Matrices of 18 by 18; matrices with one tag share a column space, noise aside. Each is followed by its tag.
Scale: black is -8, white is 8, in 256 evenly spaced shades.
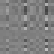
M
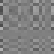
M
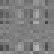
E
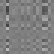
M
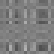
E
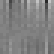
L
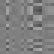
M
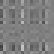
E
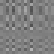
M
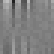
L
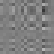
M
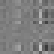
E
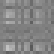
E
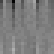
L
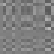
M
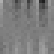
L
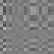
M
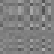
M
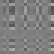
M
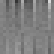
L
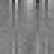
L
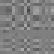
M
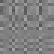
M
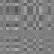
M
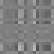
E
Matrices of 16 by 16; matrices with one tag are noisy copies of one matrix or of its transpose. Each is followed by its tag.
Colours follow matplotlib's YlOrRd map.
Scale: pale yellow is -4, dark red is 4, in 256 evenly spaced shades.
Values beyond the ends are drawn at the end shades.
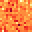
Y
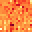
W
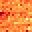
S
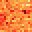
W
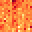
S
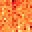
S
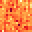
Y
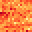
S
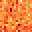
Y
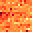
S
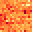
W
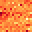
S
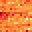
S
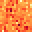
Y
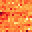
S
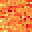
Y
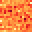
Y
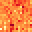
W
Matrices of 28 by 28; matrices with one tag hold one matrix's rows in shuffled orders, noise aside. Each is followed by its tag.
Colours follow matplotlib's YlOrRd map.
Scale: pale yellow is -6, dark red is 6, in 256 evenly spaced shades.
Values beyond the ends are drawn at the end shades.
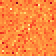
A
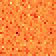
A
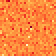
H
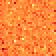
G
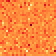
H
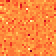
H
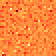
A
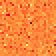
H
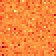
G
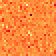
H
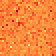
A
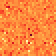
H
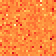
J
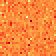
H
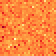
G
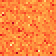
A
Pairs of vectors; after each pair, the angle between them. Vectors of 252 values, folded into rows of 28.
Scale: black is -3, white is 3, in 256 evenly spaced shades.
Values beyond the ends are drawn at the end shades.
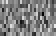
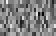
nearly parallel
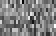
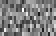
partly aligned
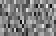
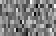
nearly parallel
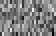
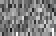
nearly opposite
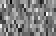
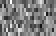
nearly opposite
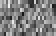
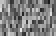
partly aligned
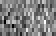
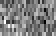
nearly opposite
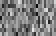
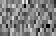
partly opposed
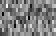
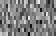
partly opposed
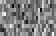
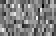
nearly opposite
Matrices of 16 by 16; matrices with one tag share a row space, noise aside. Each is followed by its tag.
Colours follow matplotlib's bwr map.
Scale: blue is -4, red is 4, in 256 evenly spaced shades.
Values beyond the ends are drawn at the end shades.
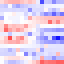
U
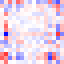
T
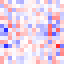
T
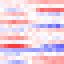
U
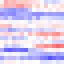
U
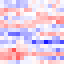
U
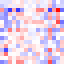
T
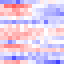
U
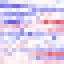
U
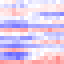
U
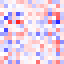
T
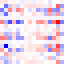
T
